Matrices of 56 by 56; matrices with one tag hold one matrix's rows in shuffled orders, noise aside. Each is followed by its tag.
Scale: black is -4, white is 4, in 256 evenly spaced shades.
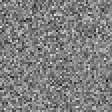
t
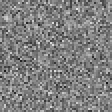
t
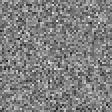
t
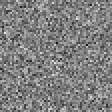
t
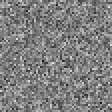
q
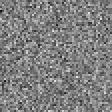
t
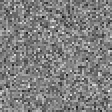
q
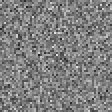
t
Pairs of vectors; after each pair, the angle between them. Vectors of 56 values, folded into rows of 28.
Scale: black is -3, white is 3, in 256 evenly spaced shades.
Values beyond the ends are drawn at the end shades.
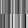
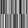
partly opposed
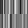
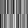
partly aligned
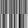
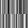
orthogonal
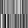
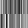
nearly opposite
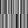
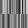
partly opposed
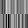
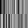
partly aligned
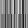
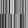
partly aligned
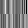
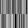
partly aligned
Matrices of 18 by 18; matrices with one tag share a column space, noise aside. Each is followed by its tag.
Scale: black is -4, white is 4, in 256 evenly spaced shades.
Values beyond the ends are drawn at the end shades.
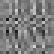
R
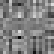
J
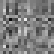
R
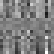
J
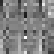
J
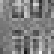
J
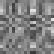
R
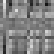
J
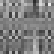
J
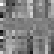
J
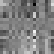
J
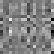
R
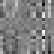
J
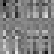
J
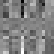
J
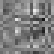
R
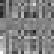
J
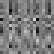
R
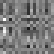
R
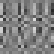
R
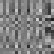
R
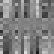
J
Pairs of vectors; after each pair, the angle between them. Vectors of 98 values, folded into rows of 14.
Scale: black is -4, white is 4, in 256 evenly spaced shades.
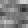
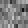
partly aligned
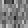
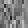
orthogonal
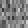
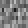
partly aligned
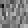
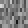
partly opposed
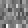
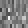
orthogonal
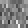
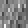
partly opposed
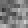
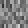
orthogonal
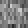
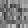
nearly opposite
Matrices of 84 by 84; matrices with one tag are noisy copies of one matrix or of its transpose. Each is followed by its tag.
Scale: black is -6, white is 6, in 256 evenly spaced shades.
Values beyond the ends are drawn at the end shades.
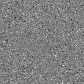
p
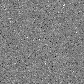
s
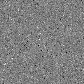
s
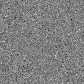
p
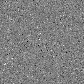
s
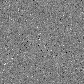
s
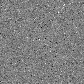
s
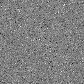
s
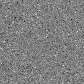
p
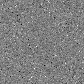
p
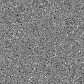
p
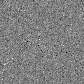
s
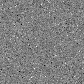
p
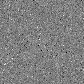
s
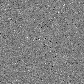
s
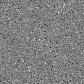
s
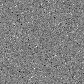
p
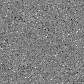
p
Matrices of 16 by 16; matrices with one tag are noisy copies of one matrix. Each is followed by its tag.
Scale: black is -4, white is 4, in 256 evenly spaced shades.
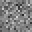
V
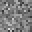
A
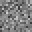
V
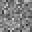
A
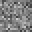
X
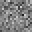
V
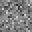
V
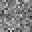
A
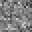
X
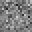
V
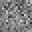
V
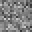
X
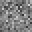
V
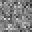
X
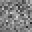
V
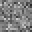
X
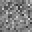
V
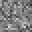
X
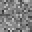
A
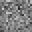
V
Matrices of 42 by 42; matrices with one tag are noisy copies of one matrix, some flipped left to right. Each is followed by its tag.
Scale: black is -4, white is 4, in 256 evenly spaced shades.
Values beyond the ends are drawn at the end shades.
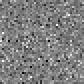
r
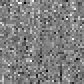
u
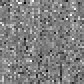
u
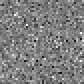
r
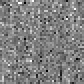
u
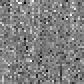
u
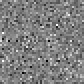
r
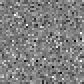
r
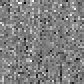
u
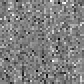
u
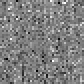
u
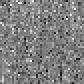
u
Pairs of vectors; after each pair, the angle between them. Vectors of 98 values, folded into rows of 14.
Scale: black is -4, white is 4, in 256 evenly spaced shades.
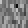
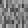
partly opposed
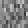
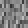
partly opposed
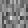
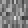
partly aligned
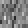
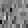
partly aligned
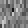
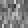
partly aligned
